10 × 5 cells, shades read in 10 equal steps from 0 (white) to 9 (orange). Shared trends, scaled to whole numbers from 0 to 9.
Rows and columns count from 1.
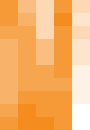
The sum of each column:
68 72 58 80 15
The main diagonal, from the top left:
8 6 3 8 2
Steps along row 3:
same down up down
